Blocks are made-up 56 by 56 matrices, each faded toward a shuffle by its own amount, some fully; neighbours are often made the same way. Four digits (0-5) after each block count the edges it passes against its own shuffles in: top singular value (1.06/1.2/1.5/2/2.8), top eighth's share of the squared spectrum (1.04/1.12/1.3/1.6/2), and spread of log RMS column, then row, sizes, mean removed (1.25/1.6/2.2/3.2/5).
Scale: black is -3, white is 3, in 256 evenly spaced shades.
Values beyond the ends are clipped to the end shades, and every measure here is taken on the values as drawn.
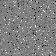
1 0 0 0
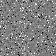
2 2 0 0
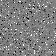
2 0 0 0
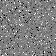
0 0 0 0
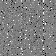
3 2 1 0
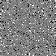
3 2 1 0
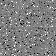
0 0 0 0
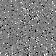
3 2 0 0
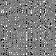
4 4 3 1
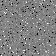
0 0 0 0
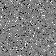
0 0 0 0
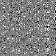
4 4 2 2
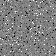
1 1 0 0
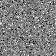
0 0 0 0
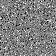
0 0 0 0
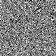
2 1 0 0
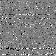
2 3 0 2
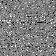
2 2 0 2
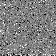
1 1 0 1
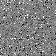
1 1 0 1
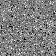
0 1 0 0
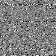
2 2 0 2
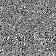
1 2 0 2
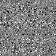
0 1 0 3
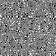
3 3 1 1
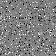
2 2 0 0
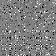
4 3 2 2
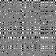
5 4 2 3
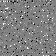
2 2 0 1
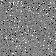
2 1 0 0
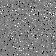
2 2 0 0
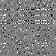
4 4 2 2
